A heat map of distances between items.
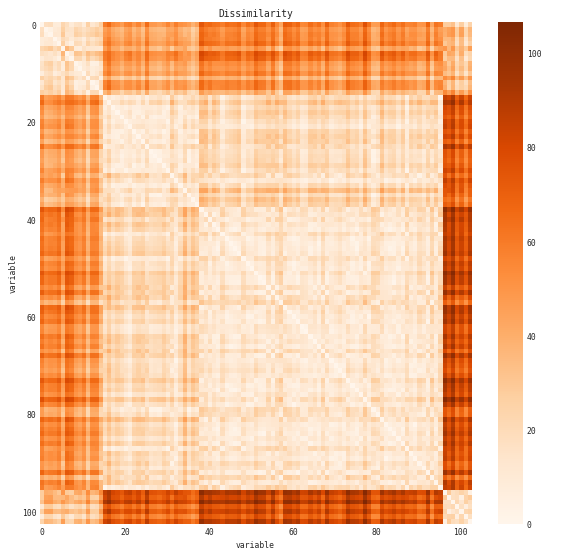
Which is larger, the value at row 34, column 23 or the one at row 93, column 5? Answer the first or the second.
the second
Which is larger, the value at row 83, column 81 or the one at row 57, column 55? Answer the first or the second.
the second
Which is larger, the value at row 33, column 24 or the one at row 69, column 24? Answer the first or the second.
the second
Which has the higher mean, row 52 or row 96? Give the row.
96
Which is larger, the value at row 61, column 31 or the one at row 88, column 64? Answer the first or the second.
the first
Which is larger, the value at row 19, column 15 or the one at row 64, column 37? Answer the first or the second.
the second
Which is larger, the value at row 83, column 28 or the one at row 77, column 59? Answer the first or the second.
the first
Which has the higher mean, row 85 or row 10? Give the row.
10
